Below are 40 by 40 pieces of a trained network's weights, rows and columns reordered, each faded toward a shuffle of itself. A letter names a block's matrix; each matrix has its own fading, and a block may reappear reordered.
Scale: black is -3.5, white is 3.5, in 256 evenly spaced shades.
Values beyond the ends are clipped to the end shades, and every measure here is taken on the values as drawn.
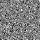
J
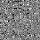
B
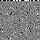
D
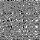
B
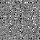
B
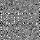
B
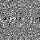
B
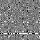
D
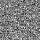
J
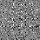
B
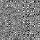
D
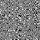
B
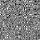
B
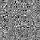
B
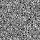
J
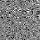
B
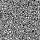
J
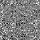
B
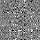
B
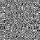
D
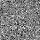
J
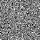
J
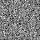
J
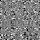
B
